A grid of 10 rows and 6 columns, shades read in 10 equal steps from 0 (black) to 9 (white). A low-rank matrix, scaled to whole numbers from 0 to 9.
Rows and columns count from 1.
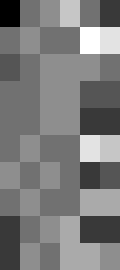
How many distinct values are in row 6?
4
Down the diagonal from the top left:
0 5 5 5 2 7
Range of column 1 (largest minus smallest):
5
